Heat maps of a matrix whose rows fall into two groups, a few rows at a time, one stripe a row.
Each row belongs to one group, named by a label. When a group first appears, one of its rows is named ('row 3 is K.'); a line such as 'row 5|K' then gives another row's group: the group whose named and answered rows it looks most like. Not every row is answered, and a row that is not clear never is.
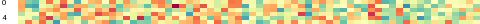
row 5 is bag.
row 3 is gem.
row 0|gem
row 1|gem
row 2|gem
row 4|gem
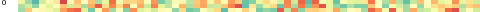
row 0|gem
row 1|gem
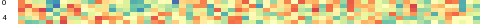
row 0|bag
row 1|bag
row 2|bag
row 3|bag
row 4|gem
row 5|gem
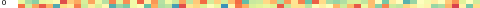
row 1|bag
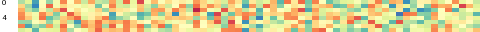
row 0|gem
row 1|gem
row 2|gem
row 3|bag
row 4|bag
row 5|gem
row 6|gem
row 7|gem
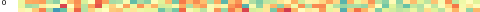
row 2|bag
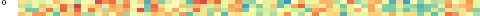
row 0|gem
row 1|gem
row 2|gem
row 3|bag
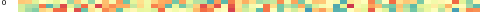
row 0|bag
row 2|gem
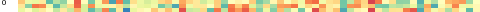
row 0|bag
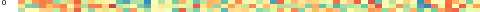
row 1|gem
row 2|bag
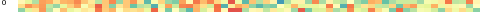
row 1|bag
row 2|gem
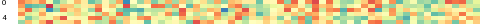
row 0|bag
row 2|bag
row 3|bag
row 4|gem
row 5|gem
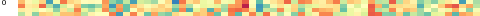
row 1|bag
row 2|bag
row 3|gem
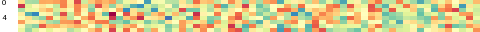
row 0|gem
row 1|bag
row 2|bag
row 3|gem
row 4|gem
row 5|bag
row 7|gem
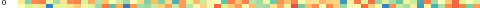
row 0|bag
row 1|bag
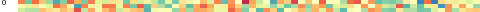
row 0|bag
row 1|gem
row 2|gem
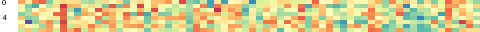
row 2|gem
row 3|gem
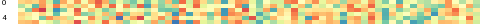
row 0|bag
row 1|gem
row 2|bag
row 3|bag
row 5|bag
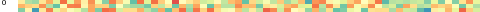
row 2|gem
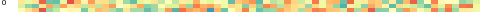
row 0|bag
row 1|gem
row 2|bag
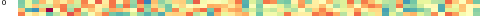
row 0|gem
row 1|gem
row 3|bag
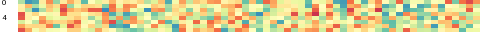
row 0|gem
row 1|gem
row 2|gem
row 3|bag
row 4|bag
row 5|gem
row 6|bag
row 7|bag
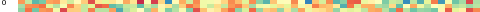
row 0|gem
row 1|bag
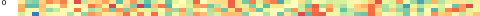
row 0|gem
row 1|gem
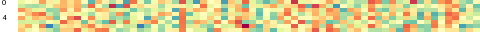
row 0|bag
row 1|gem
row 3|bag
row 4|bag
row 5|gem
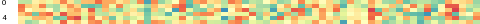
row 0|gem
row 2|bag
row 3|gem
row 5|gem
